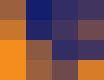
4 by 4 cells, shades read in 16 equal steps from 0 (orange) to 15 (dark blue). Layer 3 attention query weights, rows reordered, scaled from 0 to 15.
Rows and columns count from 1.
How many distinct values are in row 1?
4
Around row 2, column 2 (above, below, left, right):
15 7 3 12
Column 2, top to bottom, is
15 14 7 6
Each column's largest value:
6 15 13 12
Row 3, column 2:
7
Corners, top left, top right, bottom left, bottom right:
6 12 0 2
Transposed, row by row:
6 3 0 0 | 15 14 7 6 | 13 12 13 9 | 12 9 12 2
